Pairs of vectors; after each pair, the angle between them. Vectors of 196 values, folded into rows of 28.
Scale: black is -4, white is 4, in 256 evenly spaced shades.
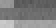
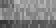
nearly opposite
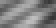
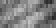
nearly parallel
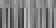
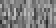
partly aligned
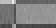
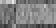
nearly parallel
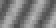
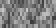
partly opposed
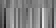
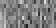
partly opposed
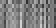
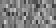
orthogonal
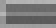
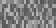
orthogonal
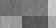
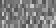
orthogonal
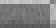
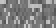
orthogonal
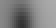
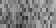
partly aligned
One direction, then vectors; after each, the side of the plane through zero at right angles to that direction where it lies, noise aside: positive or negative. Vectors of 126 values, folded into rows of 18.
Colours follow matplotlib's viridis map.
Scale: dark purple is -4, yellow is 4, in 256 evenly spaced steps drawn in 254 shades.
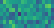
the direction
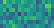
positive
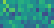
positive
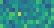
negative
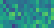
negative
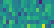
positive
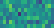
positive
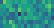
positive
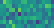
positive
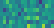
positive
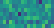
positive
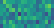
positive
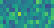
negative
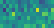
negative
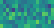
negative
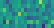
negative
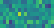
negative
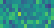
negative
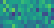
positive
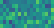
negative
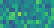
negative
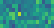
negative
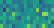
negative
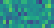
positive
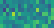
negative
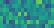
negative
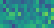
negative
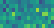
negative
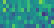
positive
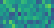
positive
